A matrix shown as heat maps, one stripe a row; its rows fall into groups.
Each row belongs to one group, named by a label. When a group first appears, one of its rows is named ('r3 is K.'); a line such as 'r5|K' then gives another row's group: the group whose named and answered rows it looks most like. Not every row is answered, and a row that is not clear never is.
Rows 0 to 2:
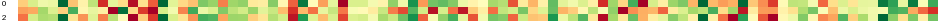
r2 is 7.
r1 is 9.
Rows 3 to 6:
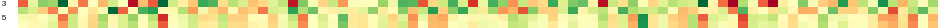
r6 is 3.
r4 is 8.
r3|7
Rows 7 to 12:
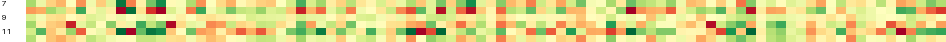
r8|9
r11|8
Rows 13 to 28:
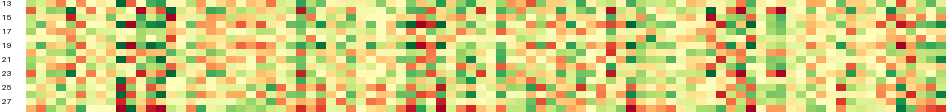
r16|8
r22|3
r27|9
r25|9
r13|8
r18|3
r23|7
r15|3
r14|7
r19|8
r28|9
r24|8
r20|7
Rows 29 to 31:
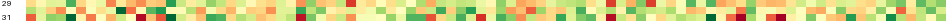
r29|7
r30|8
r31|7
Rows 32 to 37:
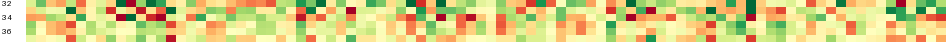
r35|3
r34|9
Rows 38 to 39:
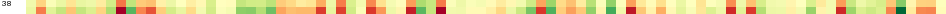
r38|9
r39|9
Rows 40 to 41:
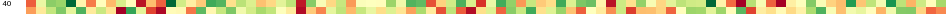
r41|9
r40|7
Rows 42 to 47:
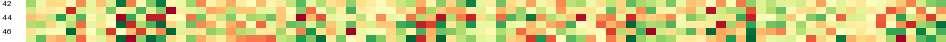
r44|9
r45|8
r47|8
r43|3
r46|7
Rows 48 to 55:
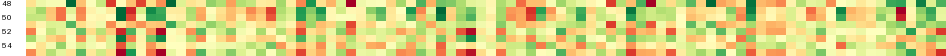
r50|8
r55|9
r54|9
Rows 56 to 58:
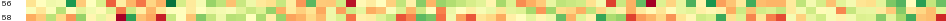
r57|9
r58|9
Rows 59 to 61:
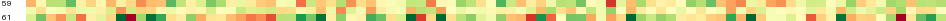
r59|7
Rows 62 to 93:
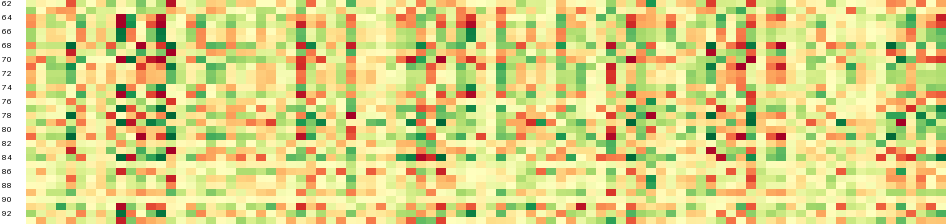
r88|3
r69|3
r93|9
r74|8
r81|7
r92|8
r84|8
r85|3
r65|9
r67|8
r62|3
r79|8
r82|9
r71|7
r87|3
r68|7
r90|3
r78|7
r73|7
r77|8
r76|3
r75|9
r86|9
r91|9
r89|7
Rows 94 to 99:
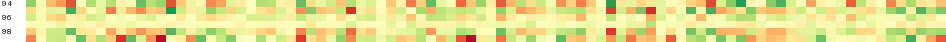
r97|3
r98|7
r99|9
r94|3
